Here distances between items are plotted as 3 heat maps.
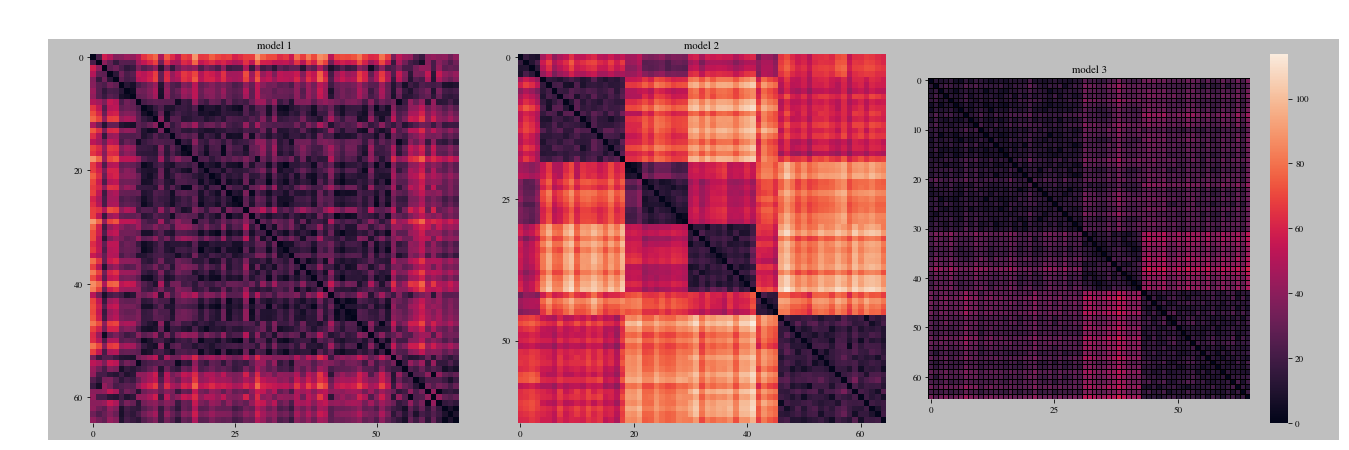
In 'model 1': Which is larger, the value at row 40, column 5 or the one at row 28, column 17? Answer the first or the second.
the first
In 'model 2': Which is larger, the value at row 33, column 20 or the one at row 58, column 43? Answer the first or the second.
the second
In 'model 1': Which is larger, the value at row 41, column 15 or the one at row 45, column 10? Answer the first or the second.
the first
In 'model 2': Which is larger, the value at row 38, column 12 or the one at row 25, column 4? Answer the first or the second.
the first
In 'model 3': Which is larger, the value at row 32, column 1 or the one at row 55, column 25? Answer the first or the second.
the first
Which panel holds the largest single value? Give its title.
model 2
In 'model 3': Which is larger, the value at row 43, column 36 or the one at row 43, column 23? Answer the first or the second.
the first
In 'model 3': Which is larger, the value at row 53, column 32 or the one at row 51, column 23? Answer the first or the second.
the first
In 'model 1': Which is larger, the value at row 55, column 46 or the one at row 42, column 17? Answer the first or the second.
the second
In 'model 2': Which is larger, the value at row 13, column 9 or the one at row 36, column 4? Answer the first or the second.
the second
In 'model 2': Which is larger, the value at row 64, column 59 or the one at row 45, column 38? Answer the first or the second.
the second
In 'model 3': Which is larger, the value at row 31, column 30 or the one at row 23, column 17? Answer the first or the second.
the first
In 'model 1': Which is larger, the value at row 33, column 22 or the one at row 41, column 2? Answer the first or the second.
the second
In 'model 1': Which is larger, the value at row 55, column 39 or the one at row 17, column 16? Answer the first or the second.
the first
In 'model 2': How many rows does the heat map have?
65
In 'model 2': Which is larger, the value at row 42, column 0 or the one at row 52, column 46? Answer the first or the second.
the first
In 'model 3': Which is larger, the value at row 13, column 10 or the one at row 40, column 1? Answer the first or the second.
the second
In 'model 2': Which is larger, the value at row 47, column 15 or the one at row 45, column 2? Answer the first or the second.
the first
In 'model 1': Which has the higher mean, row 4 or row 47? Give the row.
4
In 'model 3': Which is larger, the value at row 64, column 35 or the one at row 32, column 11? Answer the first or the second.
the first
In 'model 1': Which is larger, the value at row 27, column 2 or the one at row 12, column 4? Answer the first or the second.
the first
